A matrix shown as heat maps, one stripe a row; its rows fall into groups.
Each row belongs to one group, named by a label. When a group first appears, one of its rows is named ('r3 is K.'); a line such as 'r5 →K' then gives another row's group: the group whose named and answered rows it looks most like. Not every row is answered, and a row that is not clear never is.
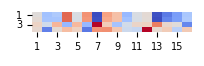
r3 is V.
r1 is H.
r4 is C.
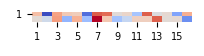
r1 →C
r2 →V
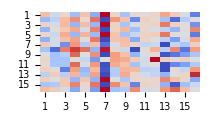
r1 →V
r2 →H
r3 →V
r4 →H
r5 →V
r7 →H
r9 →H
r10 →C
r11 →H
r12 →H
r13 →H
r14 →V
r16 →V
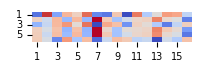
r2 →V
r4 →V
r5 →V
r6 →H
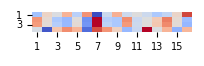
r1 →H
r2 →V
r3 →V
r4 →C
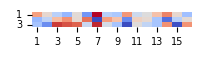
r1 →V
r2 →H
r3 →C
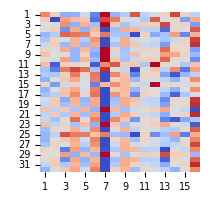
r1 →V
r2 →C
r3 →V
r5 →C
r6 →H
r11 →C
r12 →C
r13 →H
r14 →H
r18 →H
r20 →V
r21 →H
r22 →H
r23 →V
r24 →H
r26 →H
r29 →V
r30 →H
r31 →H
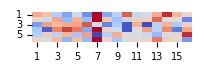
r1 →V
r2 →V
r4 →C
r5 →H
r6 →V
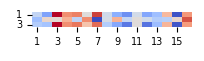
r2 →H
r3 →C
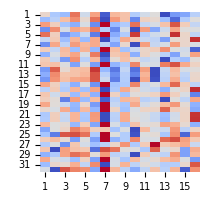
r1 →H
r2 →H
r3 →V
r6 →H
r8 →V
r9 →H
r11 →V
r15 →V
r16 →H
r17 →V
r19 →V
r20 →V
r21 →H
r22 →H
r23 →V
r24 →C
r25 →C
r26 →V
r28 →C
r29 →C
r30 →V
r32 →C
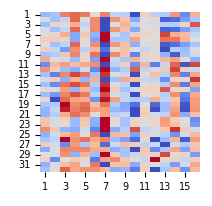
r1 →C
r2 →H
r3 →H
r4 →H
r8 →H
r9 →H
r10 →V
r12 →V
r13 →C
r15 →C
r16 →V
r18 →C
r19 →C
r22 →V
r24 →V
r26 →C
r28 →C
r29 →V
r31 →H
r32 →C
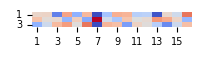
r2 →V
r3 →H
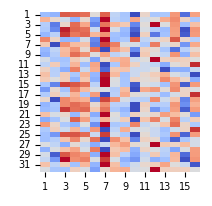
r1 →C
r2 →V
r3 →C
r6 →V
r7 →C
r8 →H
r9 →C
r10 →C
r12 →H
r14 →V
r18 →C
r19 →C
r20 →C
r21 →V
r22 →C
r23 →V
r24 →H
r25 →C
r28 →H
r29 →C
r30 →C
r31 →V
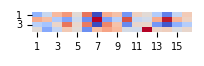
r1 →H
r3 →H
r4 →C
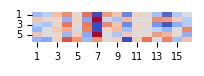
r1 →H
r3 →H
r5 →V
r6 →C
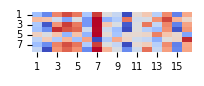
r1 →C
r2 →V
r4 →C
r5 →V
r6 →H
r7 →C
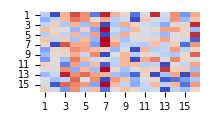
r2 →C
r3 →H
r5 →H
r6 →V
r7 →C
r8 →C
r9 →H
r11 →H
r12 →V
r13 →C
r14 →H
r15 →C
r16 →H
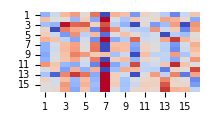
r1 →H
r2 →V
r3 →C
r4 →C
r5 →H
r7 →H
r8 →H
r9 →C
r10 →H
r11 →V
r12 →H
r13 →C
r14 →V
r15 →V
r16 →V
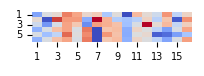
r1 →C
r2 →C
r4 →H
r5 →H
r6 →H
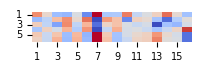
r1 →V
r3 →H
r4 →H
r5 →V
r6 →V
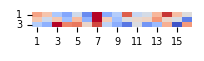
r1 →V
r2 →V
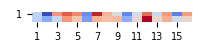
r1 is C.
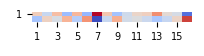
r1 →V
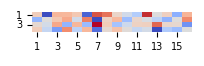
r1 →C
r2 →H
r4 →H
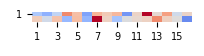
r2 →V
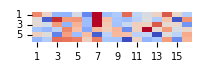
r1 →V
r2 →C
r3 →V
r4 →C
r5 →H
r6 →C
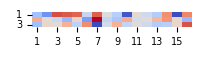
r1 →C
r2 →V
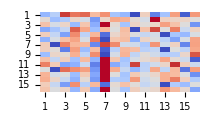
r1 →C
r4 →C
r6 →H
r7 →C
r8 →H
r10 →V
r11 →V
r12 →C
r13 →V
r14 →V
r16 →V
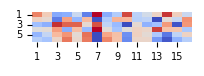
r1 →V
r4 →V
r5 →H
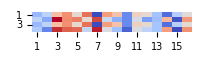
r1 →H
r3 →H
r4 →C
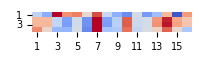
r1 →C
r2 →V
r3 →V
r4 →V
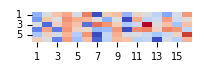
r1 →H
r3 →C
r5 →H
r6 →H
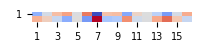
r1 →H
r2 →V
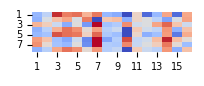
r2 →H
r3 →V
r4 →C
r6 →V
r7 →V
